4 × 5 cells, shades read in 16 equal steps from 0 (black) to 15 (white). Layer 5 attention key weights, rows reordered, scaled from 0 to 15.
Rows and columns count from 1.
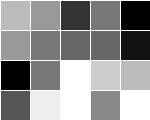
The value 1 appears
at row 2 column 5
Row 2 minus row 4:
4 -7 -9 -2 -14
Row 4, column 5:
15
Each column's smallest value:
0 7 3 6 0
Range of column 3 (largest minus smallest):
12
